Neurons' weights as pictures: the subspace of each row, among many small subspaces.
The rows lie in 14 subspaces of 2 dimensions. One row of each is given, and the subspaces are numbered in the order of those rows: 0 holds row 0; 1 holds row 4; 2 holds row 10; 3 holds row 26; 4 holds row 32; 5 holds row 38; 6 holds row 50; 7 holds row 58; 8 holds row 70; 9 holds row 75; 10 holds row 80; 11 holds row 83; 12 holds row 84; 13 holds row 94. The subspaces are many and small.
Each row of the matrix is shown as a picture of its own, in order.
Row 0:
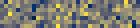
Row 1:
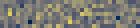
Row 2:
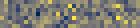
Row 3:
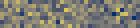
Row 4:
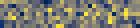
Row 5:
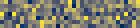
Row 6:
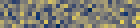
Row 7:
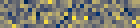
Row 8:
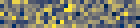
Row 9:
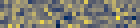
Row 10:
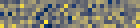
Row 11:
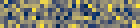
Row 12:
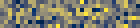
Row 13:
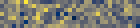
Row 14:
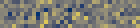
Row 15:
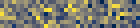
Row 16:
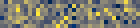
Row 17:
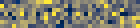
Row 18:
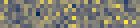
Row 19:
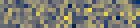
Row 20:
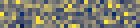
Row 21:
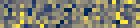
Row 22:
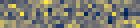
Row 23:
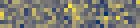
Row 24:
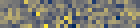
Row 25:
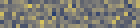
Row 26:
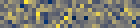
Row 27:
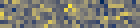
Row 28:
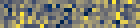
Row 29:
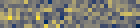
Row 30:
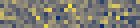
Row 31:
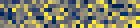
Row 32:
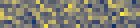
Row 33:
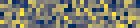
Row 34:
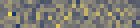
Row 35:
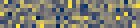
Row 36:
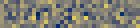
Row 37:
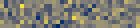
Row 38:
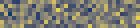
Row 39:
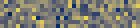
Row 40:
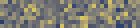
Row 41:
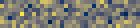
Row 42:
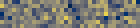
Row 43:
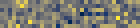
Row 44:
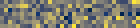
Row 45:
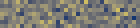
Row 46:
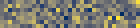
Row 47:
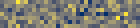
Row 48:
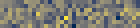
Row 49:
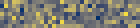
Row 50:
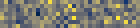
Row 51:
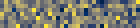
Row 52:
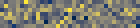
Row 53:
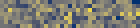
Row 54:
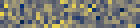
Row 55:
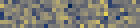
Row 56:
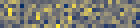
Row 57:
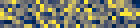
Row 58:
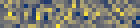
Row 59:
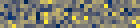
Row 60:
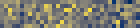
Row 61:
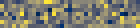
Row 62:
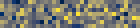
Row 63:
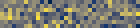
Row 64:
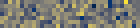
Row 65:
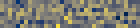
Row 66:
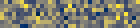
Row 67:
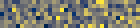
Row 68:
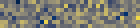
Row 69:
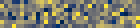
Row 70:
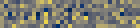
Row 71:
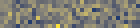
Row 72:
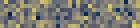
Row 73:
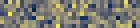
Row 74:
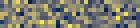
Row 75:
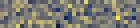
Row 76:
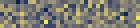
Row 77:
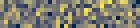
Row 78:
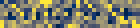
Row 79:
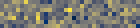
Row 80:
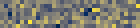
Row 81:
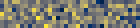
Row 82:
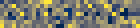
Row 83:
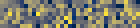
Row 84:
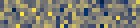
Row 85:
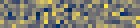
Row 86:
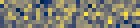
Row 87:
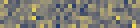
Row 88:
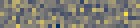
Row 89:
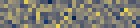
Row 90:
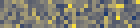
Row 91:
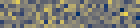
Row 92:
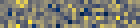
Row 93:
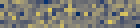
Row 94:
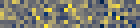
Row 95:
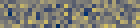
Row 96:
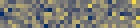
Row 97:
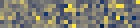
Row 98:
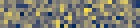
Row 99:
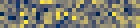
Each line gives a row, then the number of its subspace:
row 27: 4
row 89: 3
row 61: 7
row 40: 0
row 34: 7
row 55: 4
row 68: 2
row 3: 9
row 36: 8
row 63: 11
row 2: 6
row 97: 11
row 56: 5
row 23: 4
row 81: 12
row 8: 8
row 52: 3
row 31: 12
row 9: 9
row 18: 6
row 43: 2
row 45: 9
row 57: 4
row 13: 6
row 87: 0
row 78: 1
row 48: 11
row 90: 11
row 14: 8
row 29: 11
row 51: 12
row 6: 5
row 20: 6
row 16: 6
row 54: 10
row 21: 9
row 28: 9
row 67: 12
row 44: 13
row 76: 2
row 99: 6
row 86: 0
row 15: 13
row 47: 2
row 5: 7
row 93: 7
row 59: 3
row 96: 13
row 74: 9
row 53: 13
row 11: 1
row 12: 10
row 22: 1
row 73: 0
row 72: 1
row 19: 13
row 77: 12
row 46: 4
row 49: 10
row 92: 2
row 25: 7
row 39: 1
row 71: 10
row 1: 2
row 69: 8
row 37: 10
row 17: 7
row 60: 9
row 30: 13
